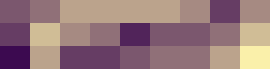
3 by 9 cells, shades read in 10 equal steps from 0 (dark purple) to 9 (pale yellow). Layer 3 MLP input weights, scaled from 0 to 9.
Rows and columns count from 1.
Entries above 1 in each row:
9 8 8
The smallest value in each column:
0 4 2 2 1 3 3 2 5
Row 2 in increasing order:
1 2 3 3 4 4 5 7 7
